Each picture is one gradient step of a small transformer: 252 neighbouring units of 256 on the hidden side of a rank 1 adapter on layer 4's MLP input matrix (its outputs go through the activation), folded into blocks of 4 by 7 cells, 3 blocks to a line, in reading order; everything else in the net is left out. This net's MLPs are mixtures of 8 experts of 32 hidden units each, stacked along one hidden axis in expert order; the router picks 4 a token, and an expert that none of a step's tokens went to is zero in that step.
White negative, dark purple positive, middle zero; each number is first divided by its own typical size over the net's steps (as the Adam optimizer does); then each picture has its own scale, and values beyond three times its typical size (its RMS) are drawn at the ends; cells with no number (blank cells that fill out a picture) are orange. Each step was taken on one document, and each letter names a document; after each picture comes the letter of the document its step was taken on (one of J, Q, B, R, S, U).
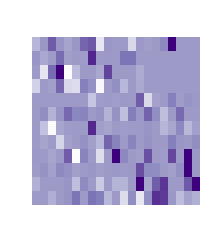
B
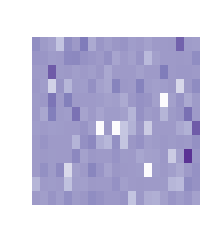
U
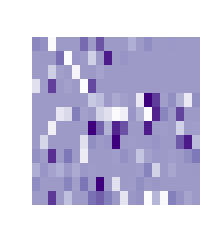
B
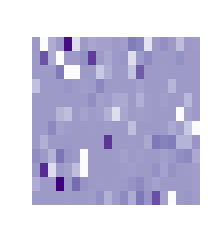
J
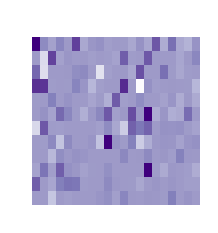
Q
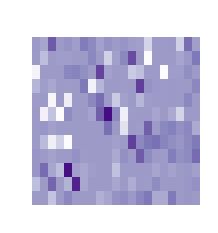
Q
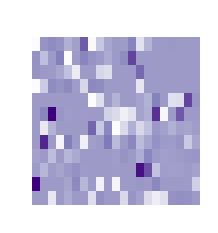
B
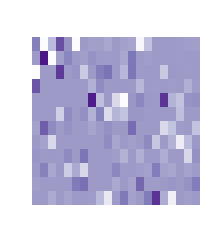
J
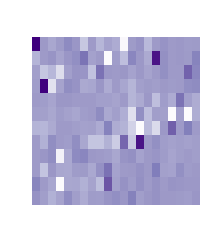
U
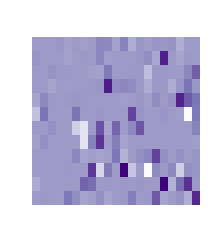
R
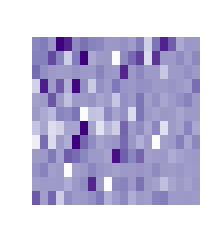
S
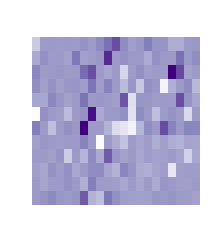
U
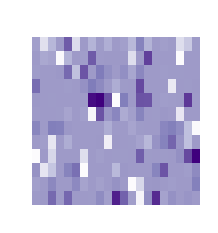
J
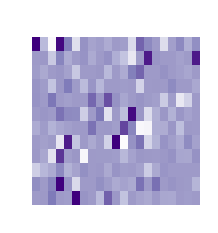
Q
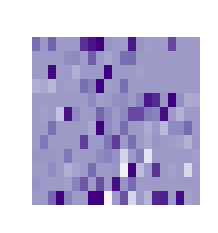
B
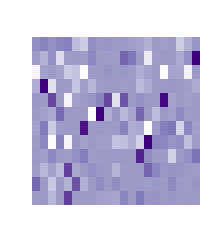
Q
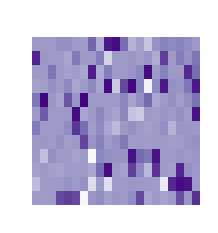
R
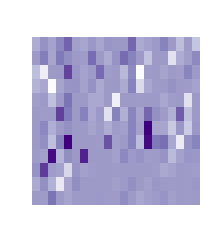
Q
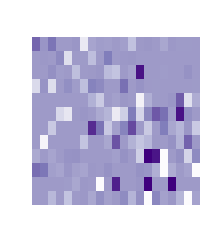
B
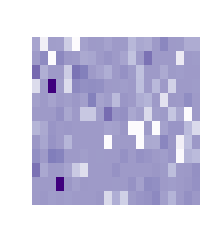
J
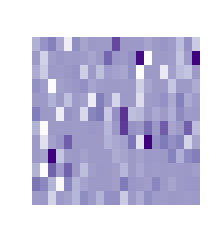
Q
